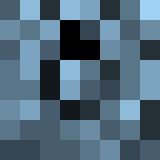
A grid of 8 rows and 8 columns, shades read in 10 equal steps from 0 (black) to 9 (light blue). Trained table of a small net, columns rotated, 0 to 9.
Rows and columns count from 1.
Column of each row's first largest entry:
8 3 2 4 4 7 5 6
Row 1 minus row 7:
-1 4 -2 3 1 -2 0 7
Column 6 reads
2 7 6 2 3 5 4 6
